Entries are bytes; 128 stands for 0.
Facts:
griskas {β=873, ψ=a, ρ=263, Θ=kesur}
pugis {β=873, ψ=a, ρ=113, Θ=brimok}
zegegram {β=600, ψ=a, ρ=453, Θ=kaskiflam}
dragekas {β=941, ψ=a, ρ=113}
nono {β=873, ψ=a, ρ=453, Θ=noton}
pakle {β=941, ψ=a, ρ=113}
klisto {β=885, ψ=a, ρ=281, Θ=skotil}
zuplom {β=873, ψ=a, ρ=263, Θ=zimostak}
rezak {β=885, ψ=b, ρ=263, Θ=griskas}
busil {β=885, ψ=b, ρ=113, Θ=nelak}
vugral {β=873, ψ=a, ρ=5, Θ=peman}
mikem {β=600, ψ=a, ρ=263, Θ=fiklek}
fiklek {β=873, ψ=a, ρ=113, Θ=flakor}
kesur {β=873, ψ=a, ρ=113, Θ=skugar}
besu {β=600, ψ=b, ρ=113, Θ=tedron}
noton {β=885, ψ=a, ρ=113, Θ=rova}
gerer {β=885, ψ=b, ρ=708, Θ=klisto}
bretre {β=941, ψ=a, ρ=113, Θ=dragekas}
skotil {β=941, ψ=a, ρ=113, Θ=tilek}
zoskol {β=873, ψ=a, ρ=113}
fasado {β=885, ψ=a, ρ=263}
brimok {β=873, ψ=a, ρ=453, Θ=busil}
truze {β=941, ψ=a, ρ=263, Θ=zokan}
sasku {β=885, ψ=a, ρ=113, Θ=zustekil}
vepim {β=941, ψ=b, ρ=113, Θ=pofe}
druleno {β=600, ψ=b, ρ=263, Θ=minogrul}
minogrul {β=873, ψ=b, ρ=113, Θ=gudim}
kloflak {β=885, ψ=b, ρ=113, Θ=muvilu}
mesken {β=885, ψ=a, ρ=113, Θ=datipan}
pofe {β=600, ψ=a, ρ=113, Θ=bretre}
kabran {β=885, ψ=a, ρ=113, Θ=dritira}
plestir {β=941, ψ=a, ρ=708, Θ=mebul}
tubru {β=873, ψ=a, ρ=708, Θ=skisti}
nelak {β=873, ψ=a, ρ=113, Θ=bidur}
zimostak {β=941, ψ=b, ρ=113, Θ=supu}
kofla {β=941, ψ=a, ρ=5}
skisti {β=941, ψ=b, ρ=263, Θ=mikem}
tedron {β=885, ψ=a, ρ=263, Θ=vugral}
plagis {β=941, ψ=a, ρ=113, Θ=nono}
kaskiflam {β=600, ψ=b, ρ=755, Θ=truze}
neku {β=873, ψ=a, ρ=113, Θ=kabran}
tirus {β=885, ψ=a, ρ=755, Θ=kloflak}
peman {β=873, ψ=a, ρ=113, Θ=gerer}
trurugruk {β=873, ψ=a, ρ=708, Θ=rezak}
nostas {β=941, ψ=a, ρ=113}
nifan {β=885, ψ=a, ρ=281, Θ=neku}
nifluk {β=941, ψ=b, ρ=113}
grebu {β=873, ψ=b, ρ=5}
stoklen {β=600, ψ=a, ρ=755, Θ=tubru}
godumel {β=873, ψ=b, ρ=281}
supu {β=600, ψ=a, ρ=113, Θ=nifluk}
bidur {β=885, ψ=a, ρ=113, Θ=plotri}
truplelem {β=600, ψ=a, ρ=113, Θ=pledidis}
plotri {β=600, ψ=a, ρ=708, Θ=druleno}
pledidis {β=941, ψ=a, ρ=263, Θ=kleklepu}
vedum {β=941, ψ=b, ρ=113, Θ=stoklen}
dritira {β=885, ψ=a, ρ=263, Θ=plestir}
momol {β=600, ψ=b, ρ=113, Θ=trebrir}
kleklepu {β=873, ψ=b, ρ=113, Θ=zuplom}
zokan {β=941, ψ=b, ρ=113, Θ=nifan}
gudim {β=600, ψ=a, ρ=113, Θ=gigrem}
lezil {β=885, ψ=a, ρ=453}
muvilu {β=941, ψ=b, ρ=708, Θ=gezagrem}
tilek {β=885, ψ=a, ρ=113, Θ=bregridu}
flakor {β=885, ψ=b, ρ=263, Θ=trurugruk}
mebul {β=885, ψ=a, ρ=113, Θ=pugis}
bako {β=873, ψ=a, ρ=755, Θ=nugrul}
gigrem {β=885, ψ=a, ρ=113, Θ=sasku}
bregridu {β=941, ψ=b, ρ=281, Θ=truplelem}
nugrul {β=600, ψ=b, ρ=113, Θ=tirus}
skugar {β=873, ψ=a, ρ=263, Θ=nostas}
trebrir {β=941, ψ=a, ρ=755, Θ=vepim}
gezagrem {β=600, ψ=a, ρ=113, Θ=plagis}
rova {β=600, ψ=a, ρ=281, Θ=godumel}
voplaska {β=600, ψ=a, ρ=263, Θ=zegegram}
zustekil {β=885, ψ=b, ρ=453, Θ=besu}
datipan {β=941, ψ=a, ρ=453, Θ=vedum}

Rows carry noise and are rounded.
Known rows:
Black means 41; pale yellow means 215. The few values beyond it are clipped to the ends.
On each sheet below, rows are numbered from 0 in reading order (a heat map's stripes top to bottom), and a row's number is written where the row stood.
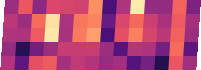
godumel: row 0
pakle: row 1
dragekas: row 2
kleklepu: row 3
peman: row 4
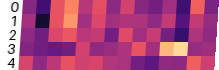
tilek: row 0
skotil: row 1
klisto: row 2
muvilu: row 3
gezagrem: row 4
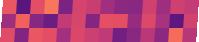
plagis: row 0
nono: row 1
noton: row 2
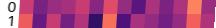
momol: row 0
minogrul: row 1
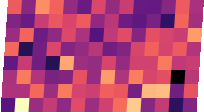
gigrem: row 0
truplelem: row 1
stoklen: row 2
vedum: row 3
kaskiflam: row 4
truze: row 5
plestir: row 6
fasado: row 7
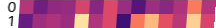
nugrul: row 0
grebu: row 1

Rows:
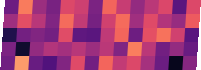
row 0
zegegram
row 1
bako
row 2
gerer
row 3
bregridu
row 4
zuplom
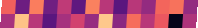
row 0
busil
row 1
dritira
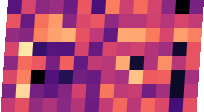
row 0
pledidis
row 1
bretre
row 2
kofla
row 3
griskas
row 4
plotri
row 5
skisti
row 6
voplaska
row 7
datipan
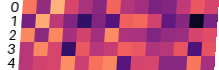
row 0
bidur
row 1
tedron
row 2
nelak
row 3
brimok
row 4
zoskol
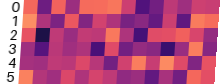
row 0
neku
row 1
fiklek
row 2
zokan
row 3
besu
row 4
trebrir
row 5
kesur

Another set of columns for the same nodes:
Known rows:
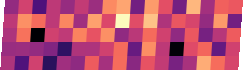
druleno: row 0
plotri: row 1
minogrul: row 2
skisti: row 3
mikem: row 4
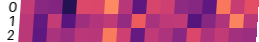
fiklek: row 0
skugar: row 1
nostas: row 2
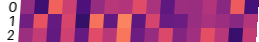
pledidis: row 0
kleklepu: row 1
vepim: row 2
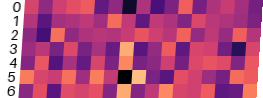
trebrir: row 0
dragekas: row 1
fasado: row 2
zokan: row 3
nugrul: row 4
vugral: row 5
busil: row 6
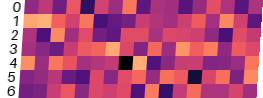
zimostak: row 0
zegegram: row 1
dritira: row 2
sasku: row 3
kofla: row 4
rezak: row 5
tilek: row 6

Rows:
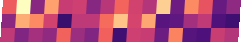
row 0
zustekil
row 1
muvilu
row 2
neku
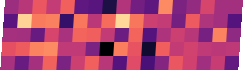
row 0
tirus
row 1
gerer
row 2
peman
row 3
klisto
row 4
skotil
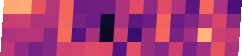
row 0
nono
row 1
bako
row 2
stoklen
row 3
zoskol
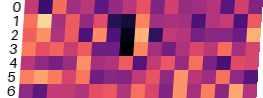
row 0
truze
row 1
godumel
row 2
grebu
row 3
rova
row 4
pugis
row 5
lezil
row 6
tedron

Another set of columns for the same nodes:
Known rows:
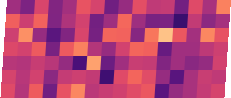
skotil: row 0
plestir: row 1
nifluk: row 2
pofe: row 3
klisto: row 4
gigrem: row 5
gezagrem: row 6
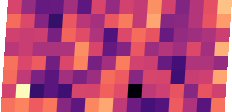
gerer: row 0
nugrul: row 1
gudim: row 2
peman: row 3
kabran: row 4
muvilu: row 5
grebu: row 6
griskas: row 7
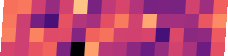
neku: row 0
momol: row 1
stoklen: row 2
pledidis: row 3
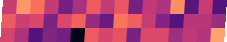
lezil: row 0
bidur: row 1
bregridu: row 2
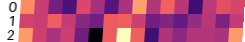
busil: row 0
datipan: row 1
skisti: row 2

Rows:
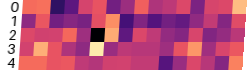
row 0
minogrul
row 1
vugral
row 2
tedron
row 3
zoskol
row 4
bako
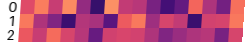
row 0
zuplom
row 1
zokan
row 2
trebrir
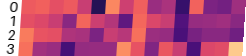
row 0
voplaska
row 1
plotri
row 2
nifan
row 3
vedum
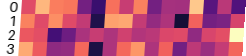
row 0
fasado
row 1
mikem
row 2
kleklepu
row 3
kaskiflam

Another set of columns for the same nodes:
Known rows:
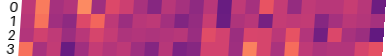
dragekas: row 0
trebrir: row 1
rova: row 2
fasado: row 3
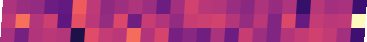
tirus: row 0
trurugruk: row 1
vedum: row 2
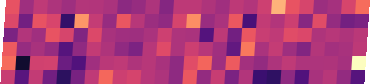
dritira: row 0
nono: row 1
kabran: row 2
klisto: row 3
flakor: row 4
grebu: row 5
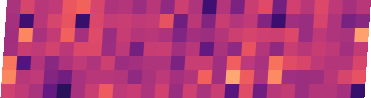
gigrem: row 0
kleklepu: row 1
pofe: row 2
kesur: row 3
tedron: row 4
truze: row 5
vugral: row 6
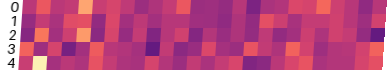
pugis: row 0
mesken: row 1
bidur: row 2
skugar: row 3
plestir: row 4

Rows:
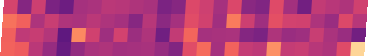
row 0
druleno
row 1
pledidis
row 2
lezil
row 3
mikem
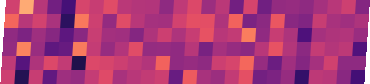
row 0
kofla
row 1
zegegram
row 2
nifan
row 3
stoklen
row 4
zokan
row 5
godumel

